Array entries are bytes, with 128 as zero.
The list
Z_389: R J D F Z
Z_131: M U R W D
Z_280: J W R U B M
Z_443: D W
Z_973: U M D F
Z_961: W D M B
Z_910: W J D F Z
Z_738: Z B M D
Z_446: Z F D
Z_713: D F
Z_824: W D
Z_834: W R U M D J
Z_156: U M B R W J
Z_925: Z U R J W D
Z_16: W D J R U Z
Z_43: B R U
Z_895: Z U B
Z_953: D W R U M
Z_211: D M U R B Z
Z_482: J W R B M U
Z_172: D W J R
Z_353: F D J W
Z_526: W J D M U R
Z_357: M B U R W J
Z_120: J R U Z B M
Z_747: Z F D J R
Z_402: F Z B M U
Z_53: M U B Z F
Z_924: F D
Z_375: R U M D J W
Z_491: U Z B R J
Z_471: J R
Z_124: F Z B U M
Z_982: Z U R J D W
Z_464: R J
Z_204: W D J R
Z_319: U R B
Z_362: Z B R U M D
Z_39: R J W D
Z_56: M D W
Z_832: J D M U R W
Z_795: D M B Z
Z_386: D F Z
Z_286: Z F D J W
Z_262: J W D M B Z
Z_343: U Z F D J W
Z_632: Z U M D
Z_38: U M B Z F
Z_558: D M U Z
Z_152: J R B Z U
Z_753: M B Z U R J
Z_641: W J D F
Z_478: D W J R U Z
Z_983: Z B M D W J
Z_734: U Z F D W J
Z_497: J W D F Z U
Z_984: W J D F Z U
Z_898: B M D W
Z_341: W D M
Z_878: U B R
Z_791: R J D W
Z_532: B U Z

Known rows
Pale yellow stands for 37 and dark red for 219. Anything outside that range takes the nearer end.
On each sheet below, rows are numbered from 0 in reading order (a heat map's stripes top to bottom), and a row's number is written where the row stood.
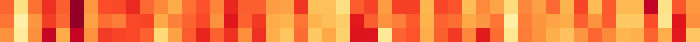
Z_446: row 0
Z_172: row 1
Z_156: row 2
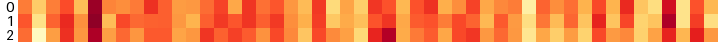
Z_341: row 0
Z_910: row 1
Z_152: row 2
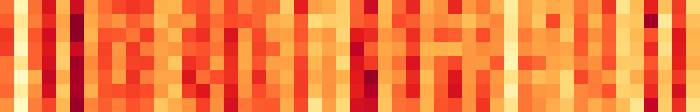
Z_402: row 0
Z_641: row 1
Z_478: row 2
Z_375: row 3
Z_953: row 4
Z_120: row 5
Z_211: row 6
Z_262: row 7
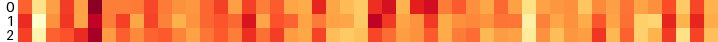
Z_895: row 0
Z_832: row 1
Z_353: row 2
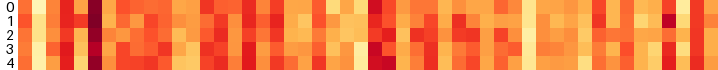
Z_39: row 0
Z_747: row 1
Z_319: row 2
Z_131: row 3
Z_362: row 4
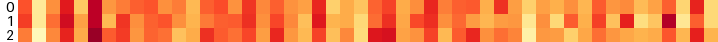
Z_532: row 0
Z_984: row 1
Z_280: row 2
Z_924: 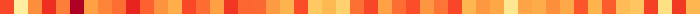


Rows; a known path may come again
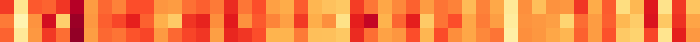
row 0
Z_353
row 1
Z_362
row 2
Z_172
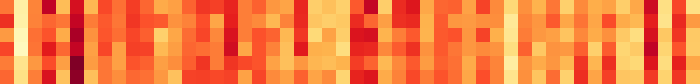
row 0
Z_53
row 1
Z_443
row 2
Z_262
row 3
Z_497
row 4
Z_204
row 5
Z_16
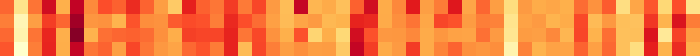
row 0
Z_124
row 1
Z_471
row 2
Z_39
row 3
Z_832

